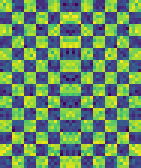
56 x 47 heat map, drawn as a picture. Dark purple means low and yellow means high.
Grain: checkered. Slope: none. Mirror symmetry: left to right. Odd rows or columns: none. Histogram: two levels.
